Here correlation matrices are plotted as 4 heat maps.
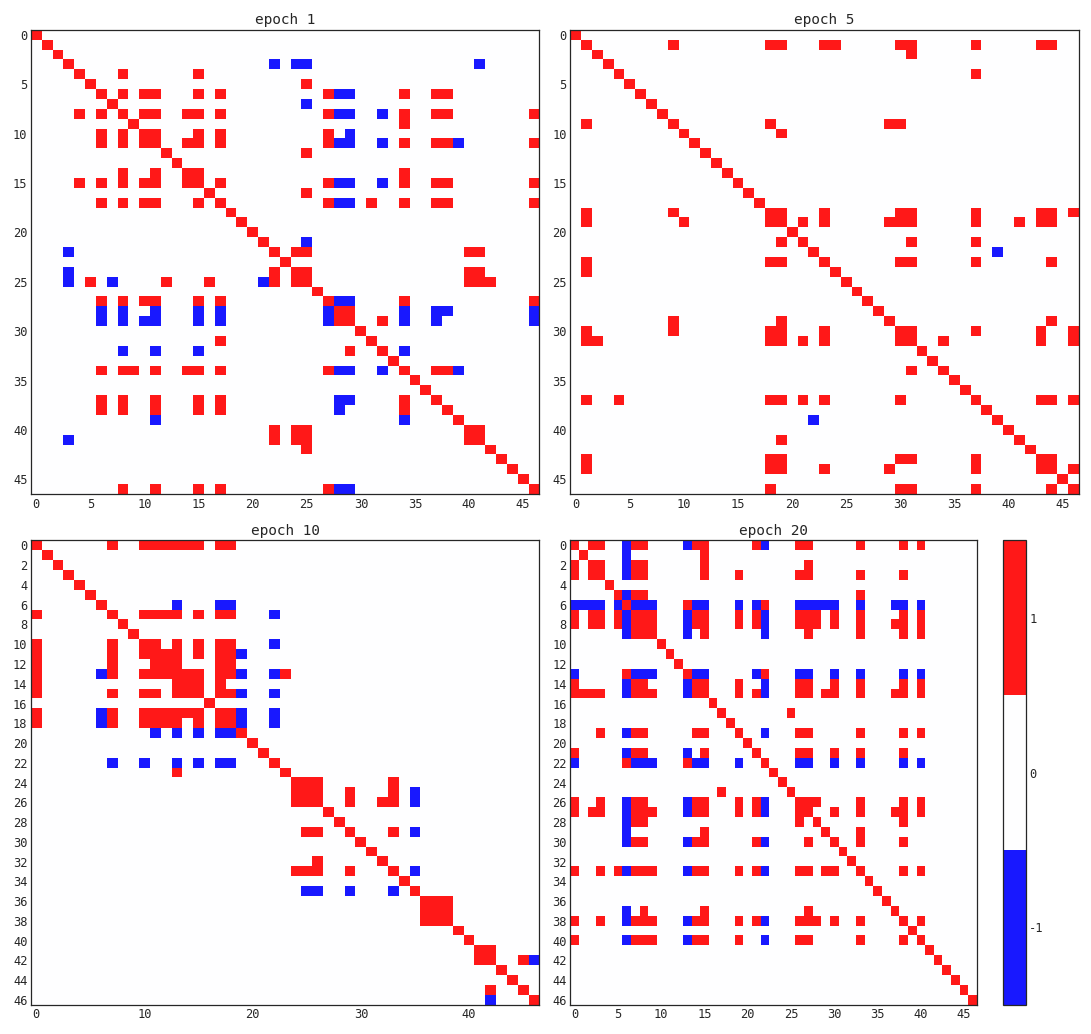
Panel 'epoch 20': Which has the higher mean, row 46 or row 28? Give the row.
28
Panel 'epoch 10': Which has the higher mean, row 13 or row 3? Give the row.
13
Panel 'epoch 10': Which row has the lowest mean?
22
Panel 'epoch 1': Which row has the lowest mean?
28
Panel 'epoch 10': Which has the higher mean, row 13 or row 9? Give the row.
13
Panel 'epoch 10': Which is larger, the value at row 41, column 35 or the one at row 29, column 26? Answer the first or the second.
the second
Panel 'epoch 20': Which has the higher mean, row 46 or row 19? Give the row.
19
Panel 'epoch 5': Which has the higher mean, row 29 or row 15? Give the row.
29
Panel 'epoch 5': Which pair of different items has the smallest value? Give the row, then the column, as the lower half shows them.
39, 22
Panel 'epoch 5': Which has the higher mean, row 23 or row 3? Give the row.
23
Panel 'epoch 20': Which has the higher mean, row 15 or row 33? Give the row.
15
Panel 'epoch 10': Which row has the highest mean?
0
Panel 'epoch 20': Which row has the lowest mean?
6
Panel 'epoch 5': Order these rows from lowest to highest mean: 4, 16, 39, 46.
39, 16, 4, 46
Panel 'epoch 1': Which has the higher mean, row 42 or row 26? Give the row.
42
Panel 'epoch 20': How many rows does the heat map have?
47
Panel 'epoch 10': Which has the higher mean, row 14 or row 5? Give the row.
14
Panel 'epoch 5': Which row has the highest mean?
19
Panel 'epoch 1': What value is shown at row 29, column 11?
-1
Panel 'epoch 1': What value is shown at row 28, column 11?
-1
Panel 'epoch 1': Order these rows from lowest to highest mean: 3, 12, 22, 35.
3, 35, 12, 22
